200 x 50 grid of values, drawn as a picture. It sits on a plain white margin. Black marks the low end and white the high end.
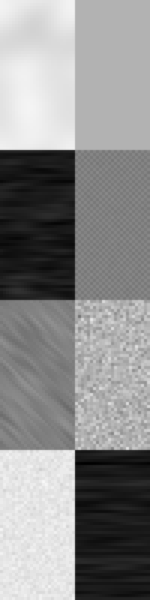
The table splits into 4 rows of 2 panels. Panel 1,1: very high, smooth, faint in contrast. Panel 1,2: high, flat. Panel 2,1: very low, streaked across, faint in contrast. Panel 2,2: middling, checkered, faint in contrast. Panel 3,1: middling, slanting down to the right, faint in contrast. Panel 3,2: high, fine-grained. Panel 4,1: very high, fine-grained, faint in contrast. Panel 4,2: very low, streaked across, faint in contrast.
